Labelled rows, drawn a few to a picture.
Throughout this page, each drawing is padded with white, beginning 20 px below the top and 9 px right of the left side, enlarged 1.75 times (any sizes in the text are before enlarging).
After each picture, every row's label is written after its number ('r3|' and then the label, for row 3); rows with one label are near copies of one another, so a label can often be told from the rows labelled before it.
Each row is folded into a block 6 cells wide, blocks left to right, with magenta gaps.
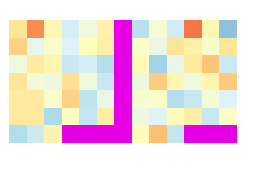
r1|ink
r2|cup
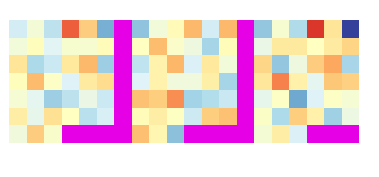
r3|cup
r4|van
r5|cup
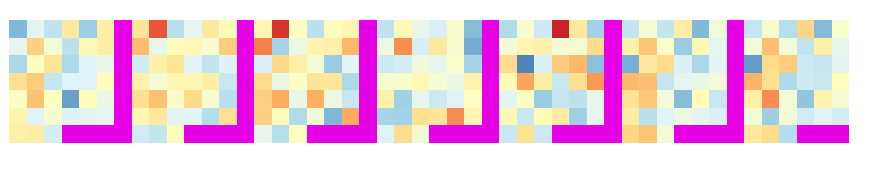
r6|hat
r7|ink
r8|ink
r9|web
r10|cup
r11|hat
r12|hat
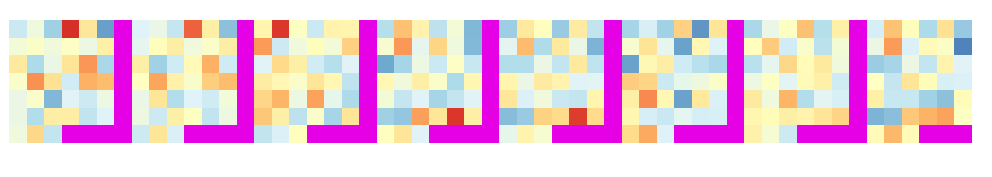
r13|cup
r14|cup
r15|ink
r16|web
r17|web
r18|hat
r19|van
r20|web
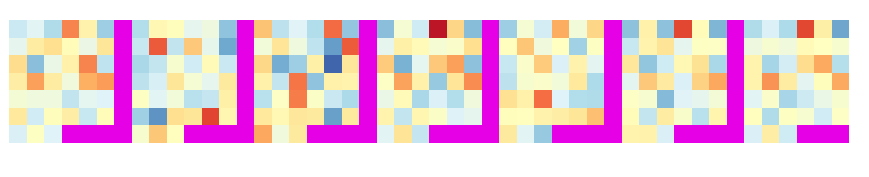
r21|cup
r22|web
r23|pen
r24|cup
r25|van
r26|cup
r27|cup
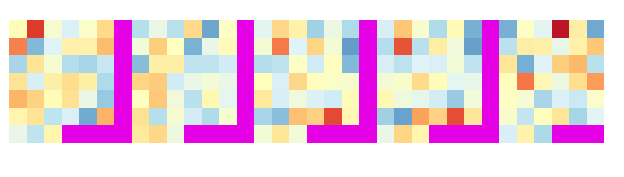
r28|ink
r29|hat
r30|web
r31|web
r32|cup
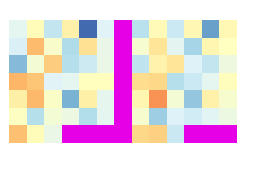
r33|hat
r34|hat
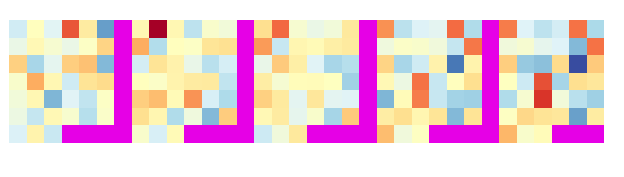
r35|cup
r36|ink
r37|ink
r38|pen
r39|pen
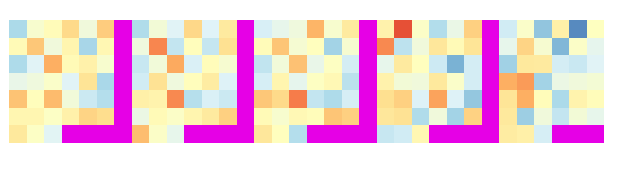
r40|van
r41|van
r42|van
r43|ink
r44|hat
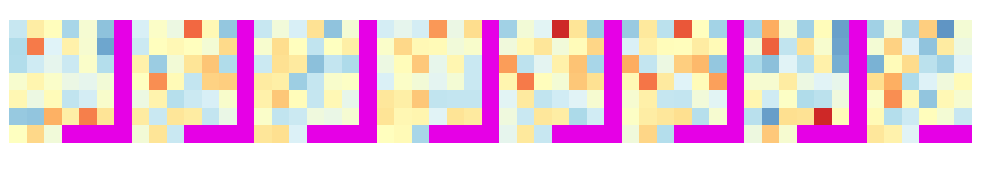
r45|web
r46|cup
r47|hat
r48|van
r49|cup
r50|cup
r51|web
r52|hat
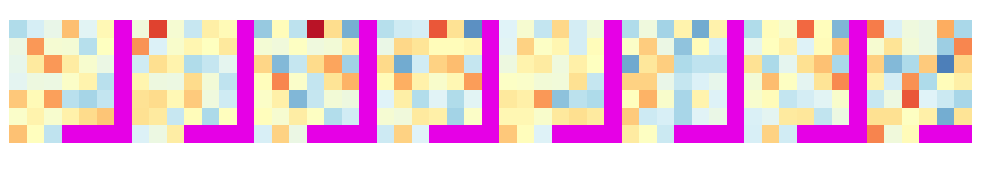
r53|van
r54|ink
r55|cup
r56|cup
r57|van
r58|hat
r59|cup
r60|pen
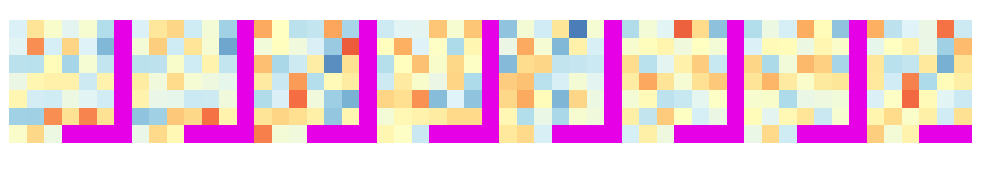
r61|web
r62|web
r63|pen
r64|van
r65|hat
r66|cup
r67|cup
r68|pen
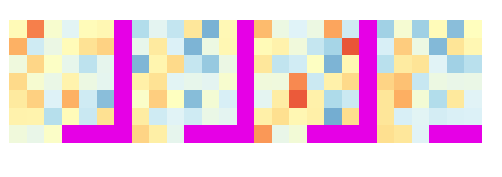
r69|ink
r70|hat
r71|pen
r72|hat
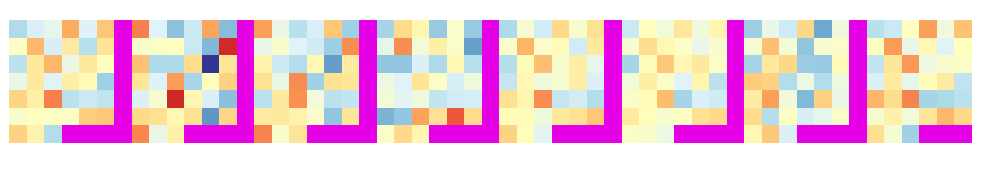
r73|van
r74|pen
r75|pen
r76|web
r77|van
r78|van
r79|hat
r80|van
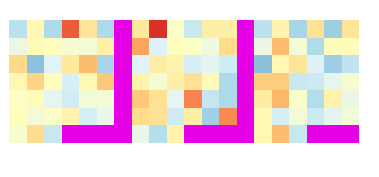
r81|cup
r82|ink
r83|hat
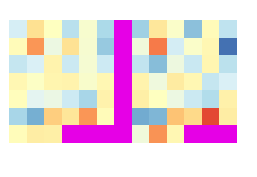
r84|web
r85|web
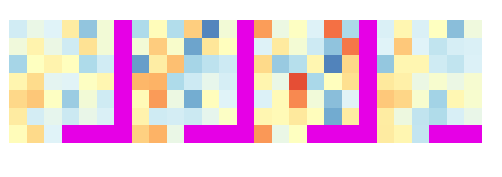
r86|hat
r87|hat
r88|pen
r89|hat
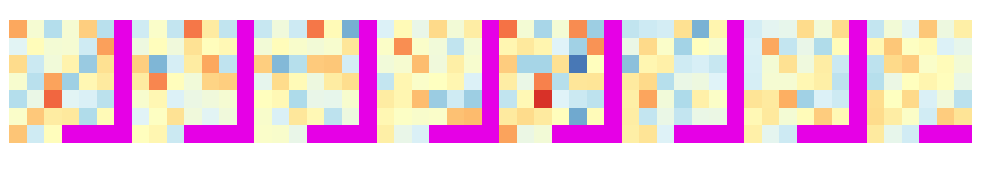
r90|pen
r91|cup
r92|cup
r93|van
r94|pen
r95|hat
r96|van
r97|van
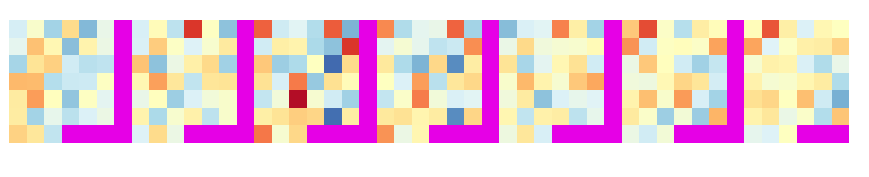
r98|hat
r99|cup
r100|pen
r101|pen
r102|cup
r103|ink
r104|ink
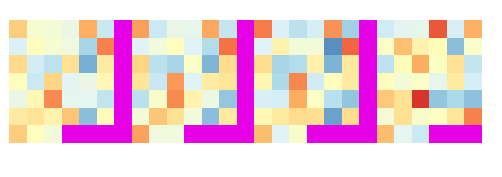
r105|pen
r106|pen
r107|pen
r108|van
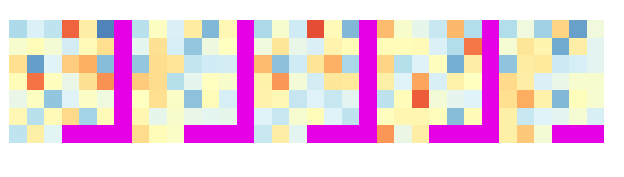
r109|cup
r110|hat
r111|cup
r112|pen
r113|hat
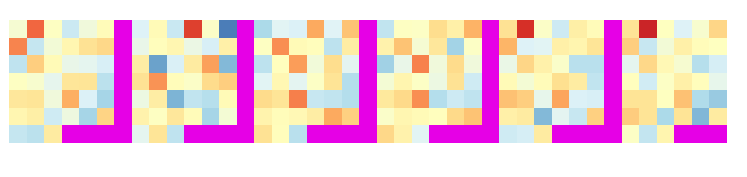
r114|ink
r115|cup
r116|van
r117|van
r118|ink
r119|ink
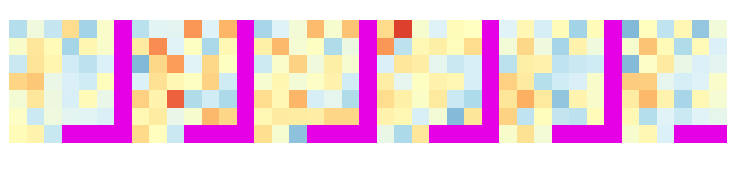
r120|hat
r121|van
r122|van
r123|ink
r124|hat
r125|hat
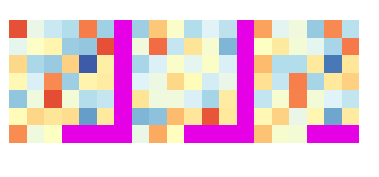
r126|pen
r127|web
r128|pen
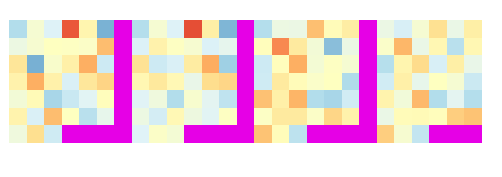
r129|cup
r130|cup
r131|van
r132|van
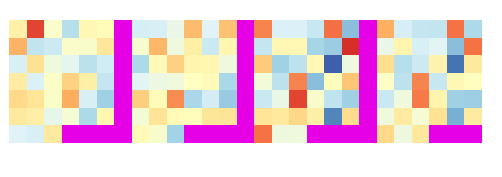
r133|ink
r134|van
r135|pen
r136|pen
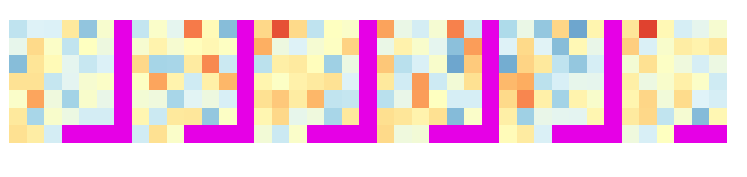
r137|hat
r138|cup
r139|ink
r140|pen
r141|hat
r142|ink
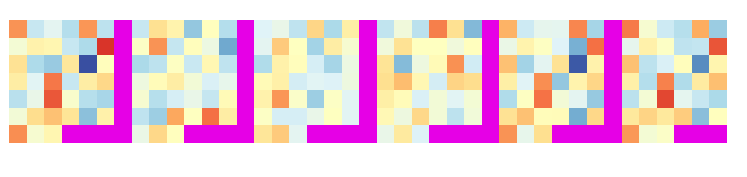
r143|pen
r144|web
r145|hat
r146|cup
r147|pen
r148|pen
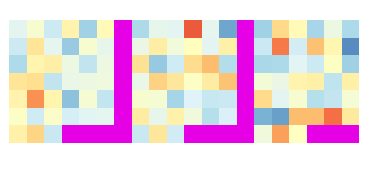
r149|hat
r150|cup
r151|web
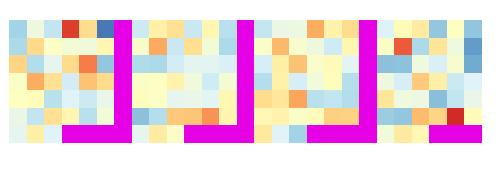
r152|cup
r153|web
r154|van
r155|web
